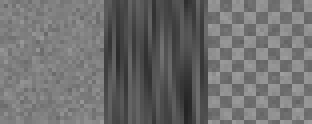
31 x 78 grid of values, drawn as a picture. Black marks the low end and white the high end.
It is made of 1 by 3 panels. Panel 1,1: middling, fine-grained, faint in contrast. Panel 1,2: low, streaked downward. Panel 1,3: middling, checkered.
